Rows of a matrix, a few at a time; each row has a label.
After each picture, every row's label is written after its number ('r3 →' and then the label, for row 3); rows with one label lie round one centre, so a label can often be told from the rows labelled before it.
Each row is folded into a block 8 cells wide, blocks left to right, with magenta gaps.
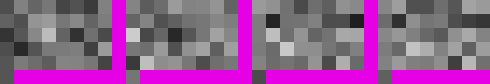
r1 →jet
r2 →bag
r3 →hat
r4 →hat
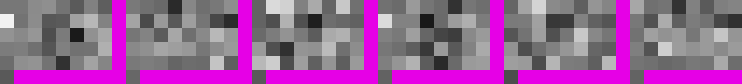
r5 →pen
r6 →hat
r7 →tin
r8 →pen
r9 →tin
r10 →hat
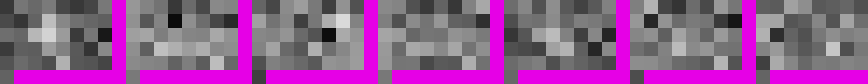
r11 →jet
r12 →hat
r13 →pen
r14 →hat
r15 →jet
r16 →hat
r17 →bag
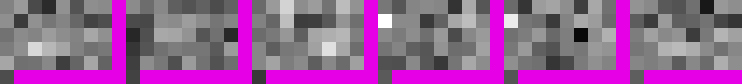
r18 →hat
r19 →jet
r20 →tin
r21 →pen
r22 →pen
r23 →hat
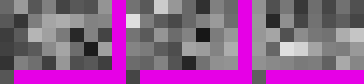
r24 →jet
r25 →pen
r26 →hat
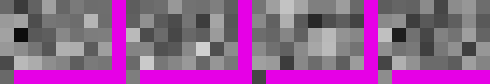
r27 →bag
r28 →bag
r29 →tin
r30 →bag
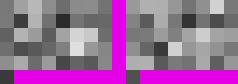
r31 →tin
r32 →tin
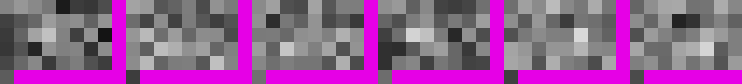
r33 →jet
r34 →hat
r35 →hat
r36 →jet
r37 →tin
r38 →tin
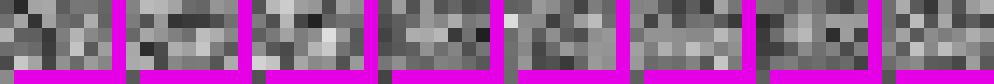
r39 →bag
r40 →tin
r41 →tin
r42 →jet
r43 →pen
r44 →hat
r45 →jet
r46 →hat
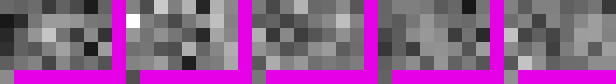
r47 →jet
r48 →pen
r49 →bag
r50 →jet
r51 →bag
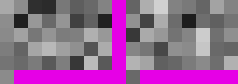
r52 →hat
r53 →tin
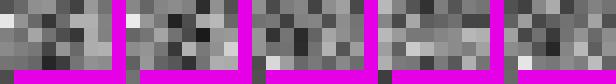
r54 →pen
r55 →pen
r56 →bag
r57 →hat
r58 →bag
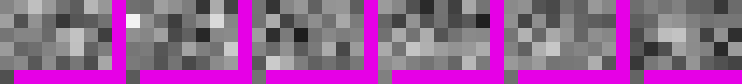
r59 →tin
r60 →pen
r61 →bag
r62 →hat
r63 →hat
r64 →jet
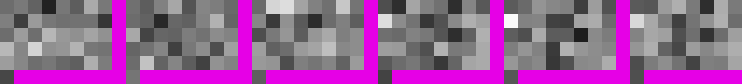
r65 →hat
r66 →bag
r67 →tin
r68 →pen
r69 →pen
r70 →pen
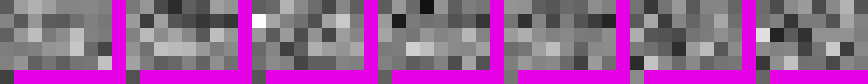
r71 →tin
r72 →hat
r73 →pen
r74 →hat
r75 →hat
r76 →bag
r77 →bag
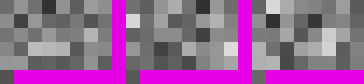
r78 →hat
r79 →pen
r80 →tin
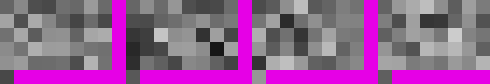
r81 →hat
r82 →jet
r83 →bag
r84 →tin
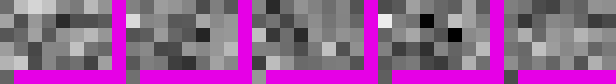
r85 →tin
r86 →pen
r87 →bag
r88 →pen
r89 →hat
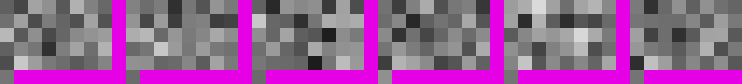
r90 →bag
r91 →hat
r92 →pen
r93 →bag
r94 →tin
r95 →bag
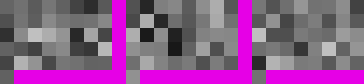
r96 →jet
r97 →bag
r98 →bag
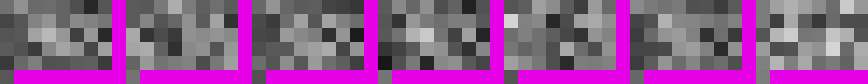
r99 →jet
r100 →bag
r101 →jet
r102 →jet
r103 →pen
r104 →jet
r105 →tin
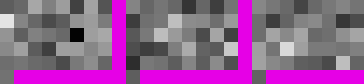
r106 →pen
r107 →jet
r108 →hat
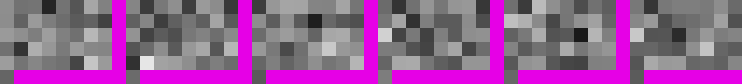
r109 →hat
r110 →bag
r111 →tin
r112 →bag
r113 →pen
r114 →bag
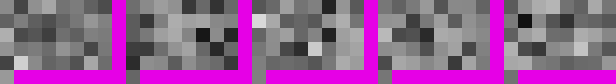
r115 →bag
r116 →jet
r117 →pen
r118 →bag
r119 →tin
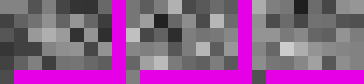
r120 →jet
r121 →bag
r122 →hat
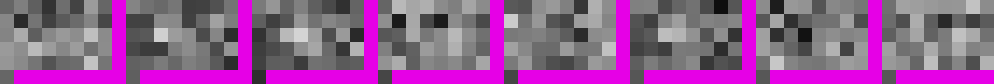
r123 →hat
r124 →jet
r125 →jet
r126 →tin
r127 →pen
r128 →jet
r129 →bag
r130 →tin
